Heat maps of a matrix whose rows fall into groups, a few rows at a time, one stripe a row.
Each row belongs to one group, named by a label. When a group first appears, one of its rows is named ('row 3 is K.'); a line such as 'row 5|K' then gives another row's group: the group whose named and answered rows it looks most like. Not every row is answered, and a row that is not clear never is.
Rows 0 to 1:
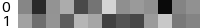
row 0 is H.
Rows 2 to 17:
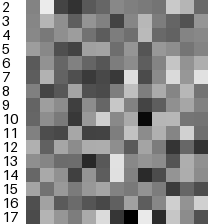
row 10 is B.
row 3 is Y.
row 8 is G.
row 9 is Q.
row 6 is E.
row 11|G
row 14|Q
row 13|H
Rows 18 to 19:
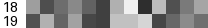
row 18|G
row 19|H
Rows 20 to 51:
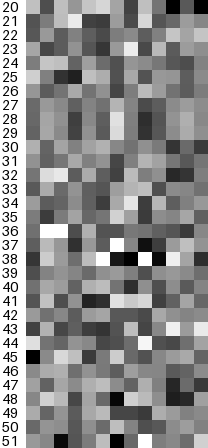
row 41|H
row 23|G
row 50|Q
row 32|Y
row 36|Y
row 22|E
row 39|B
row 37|Q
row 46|Y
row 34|G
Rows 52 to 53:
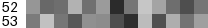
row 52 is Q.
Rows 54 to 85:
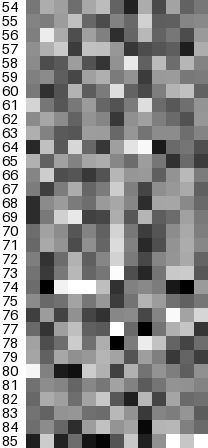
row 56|Y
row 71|Q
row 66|H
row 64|H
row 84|B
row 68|B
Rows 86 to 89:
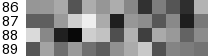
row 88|B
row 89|H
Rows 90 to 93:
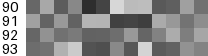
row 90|H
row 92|E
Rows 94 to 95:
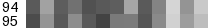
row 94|E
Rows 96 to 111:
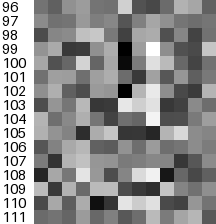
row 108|H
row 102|Y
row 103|H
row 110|H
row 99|Y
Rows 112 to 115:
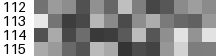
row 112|Q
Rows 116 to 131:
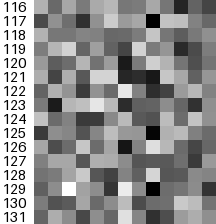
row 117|B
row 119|Y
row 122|Q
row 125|B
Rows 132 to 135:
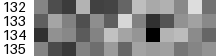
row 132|G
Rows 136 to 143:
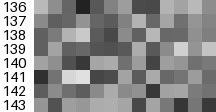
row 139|E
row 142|B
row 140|B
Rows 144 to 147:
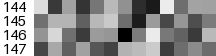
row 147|H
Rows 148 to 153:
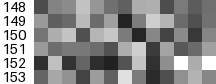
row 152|E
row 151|G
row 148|H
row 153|Q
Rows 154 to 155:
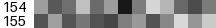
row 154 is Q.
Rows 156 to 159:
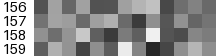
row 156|H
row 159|Q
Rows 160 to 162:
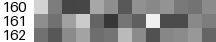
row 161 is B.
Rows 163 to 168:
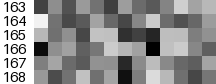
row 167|Y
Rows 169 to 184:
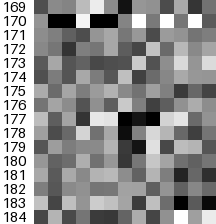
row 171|B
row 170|G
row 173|E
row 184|E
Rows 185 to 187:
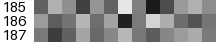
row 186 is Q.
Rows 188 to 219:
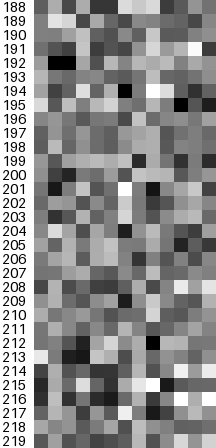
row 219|E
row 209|Y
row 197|H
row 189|Y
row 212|B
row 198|H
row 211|Q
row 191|G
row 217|Q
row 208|E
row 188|H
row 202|Q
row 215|H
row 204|Y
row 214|E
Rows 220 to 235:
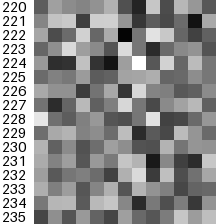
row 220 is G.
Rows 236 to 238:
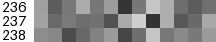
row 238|Y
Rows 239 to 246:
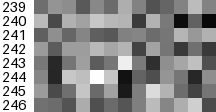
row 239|Q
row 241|E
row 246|G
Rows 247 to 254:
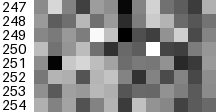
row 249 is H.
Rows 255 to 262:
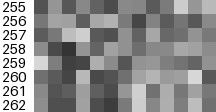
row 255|E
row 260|G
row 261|G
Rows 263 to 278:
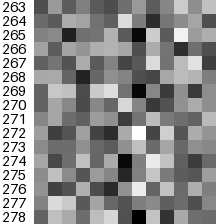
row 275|Y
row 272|G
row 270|Q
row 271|Y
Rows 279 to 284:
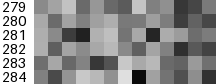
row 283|H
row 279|Y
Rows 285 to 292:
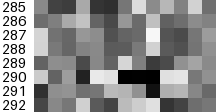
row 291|B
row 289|Q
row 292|H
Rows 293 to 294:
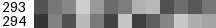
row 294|E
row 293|H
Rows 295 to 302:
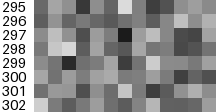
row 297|Y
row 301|Q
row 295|Q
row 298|Y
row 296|E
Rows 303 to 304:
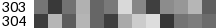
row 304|H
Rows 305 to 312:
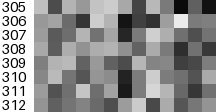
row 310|Y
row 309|Y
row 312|G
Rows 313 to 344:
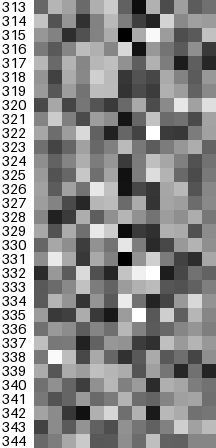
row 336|Q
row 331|Y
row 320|E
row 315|Y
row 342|B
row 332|H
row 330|Q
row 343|E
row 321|Y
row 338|Y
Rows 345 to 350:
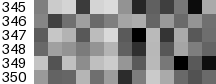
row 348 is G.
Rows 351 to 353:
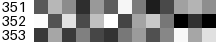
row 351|Q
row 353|E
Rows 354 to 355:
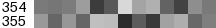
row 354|H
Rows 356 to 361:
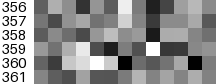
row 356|Q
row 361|G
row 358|B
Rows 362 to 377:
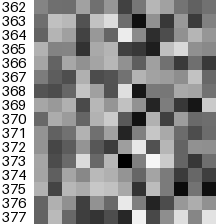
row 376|Q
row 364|Q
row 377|E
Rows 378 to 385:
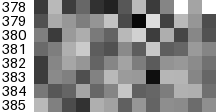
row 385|B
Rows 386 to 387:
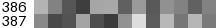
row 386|B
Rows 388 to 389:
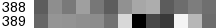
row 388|H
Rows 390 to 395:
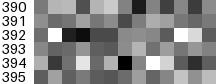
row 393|G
